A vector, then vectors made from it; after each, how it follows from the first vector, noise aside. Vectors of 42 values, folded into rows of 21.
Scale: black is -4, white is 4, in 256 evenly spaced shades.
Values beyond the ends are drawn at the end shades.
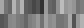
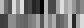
scaled up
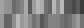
wrapped around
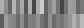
sign-scrambled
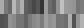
copied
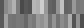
sign-scrambled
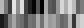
scaled up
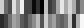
scaled up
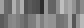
copied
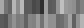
copied
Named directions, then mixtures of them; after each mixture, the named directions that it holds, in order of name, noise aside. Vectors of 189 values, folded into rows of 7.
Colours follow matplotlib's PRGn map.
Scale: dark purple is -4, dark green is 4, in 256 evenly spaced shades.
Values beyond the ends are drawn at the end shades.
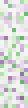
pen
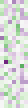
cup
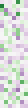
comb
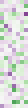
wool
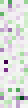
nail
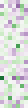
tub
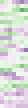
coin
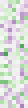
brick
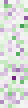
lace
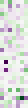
nail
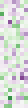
cup, pen, tub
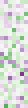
pen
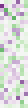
comb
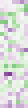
coin, wool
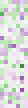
coin, cup, wool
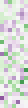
brick, lace, nail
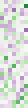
cup, wool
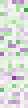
coin, cup, lace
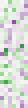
brick
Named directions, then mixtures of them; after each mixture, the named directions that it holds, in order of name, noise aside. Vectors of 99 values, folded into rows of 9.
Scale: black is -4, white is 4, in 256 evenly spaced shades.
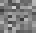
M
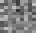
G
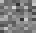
G, M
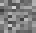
M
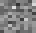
G, M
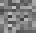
M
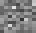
G, M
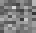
G, M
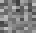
G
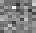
G, M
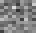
G, M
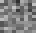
G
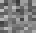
G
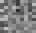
G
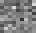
G, M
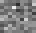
G, M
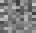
G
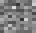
G, M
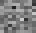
G, M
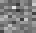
G, M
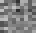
G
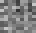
G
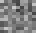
G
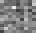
G, M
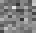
G, M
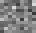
G, M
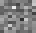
G, M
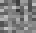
G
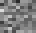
G, M
